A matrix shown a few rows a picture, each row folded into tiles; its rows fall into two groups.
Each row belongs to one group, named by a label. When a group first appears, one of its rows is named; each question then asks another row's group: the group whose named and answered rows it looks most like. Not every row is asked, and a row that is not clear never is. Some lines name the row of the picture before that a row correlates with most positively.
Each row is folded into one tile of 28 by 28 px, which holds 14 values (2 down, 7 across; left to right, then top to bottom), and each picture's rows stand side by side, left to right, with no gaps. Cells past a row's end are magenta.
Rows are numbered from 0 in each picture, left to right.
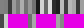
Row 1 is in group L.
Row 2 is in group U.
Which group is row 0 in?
L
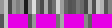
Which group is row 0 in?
L
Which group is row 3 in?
U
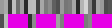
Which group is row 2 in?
U
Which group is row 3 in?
L
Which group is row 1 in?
L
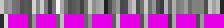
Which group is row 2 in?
L
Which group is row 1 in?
U
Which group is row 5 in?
U
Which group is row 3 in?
U
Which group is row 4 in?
L
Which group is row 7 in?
L
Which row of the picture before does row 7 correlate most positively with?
0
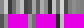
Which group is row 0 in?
L
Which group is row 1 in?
U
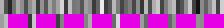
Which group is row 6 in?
L
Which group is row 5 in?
U
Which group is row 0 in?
L
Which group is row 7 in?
U
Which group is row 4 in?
L
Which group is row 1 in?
L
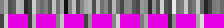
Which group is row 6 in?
U
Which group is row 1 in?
U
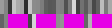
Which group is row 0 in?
L
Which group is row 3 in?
U
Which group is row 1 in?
L
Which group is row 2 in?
U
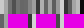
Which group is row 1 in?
L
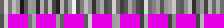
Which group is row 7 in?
L
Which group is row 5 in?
U
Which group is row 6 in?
L
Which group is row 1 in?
L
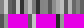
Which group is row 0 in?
U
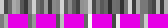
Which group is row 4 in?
U
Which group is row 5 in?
U
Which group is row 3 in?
L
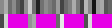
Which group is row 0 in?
U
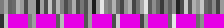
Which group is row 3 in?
U
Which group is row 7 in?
U
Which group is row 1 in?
L
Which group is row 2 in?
L
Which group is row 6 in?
U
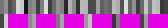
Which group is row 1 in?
U
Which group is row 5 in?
U
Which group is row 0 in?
L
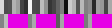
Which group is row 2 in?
U
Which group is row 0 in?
L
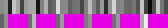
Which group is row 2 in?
L
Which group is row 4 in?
L
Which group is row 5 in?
L
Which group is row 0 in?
U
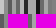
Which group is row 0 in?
L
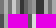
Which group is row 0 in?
U
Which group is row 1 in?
U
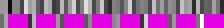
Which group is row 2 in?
U
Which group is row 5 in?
L
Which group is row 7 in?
L
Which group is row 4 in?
U
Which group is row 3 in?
L
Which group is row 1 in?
L
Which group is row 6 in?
L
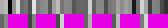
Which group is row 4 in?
U
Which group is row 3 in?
U
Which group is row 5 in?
L
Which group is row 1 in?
U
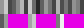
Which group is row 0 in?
L
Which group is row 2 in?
L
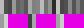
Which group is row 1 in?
L
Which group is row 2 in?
L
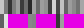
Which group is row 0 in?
L
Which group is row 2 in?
U
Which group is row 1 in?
U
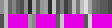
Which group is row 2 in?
U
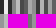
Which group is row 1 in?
L
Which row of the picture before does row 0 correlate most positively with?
1
